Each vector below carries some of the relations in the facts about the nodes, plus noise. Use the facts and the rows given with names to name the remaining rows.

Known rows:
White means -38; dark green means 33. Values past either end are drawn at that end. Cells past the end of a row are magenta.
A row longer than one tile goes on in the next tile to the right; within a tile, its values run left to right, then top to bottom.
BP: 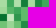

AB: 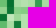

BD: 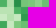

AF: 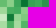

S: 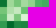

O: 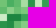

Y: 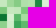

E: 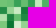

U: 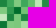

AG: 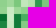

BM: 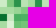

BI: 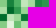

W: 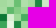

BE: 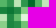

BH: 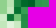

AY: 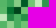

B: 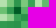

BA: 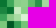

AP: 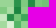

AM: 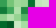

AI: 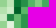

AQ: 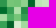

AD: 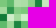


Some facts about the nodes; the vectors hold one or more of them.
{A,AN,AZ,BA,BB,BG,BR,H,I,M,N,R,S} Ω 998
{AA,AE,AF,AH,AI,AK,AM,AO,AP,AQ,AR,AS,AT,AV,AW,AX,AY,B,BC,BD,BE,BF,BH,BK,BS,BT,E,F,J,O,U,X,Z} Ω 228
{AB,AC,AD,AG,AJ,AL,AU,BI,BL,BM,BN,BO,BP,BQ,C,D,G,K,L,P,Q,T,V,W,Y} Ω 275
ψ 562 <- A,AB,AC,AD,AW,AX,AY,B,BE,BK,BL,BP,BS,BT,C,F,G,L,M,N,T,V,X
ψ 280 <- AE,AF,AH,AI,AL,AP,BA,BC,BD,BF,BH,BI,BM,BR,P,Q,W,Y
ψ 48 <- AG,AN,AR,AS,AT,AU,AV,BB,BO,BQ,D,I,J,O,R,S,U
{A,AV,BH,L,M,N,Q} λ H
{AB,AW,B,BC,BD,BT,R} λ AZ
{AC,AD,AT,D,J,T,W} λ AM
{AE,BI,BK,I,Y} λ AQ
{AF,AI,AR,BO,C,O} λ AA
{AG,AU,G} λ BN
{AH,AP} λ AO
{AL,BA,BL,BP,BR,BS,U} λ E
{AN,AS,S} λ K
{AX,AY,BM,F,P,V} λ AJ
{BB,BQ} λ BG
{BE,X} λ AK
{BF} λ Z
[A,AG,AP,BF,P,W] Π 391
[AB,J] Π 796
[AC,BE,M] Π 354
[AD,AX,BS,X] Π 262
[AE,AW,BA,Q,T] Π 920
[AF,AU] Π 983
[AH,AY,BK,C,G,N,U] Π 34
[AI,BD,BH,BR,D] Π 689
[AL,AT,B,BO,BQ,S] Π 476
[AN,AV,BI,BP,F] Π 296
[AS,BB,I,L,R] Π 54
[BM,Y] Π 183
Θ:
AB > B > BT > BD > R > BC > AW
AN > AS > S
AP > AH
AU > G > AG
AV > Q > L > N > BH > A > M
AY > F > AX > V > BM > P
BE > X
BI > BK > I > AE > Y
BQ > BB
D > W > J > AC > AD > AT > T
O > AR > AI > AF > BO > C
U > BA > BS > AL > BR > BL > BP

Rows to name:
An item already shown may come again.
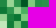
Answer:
A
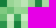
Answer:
AU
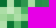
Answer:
BR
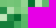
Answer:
AR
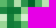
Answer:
BE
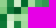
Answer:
G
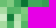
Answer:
AF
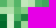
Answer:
D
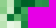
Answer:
BH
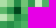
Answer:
B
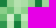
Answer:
AU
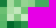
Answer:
S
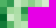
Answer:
AJ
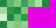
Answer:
U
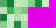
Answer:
AC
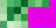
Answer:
AH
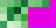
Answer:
AH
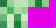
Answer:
AU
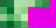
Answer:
AN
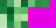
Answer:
N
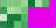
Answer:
AR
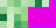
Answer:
Y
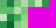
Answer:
J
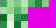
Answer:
BQ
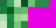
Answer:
N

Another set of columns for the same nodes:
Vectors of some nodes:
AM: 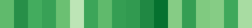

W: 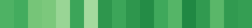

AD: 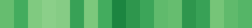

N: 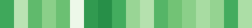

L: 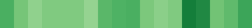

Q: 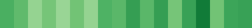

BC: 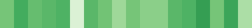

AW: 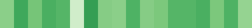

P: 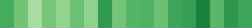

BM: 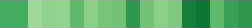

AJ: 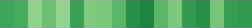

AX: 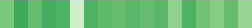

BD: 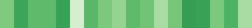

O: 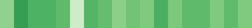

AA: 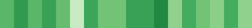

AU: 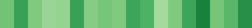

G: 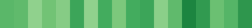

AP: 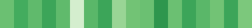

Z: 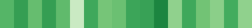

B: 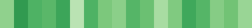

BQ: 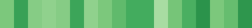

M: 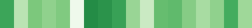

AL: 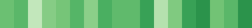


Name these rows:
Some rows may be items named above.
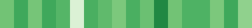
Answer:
AE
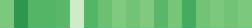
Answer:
AS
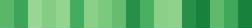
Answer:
BI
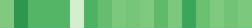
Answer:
AS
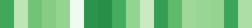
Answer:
A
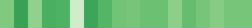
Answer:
BS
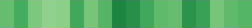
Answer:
AD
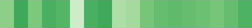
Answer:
U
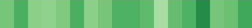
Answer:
BO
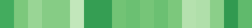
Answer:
BA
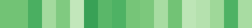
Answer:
S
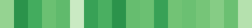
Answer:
AT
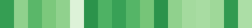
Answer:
H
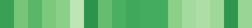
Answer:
BG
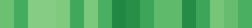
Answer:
AD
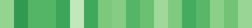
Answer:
B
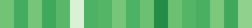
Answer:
AE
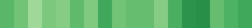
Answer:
C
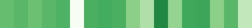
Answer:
BH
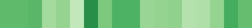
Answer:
AN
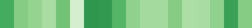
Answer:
BR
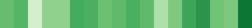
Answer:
BP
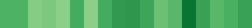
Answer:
AC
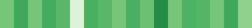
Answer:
AE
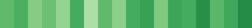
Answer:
AG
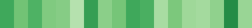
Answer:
AZ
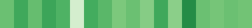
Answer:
BE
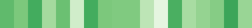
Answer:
R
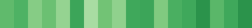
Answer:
AG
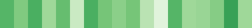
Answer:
R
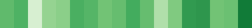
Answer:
BP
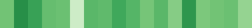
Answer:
J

